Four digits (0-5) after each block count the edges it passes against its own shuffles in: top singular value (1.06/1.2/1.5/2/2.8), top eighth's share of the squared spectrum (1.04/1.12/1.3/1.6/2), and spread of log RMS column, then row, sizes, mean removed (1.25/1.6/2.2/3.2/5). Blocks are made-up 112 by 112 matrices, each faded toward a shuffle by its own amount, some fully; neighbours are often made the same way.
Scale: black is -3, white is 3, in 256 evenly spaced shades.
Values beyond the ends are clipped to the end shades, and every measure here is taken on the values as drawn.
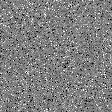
2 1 0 0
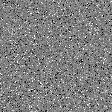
2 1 0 0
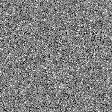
2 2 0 1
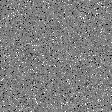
0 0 0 0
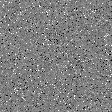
0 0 0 0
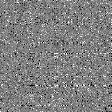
4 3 2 2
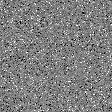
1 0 0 0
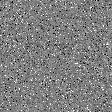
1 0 0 0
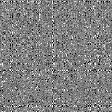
4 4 3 3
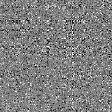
4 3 2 2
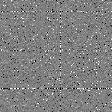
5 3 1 2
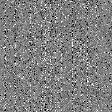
2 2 3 0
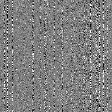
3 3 4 0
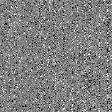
2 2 3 0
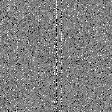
2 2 3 0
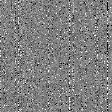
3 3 3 0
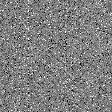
1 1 2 0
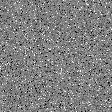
0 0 0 0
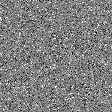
2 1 0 0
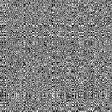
5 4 3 3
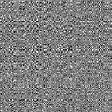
5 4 3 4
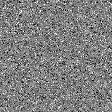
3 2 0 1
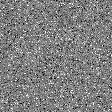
1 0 0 0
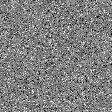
2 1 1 0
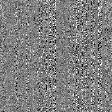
2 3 4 0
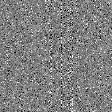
2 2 3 0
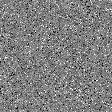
0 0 0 0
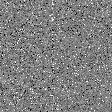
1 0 0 0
